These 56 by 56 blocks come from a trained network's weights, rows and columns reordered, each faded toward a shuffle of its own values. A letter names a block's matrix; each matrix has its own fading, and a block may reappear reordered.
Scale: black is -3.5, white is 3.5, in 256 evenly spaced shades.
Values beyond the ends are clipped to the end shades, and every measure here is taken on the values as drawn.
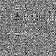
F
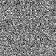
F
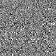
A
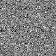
A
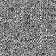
F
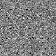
A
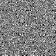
A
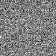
F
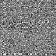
F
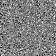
A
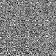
F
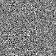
A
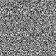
F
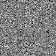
A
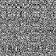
F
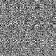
F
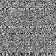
F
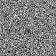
A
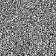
A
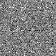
A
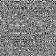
F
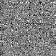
A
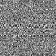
F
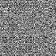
F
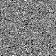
A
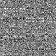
F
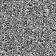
A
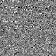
A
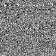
A
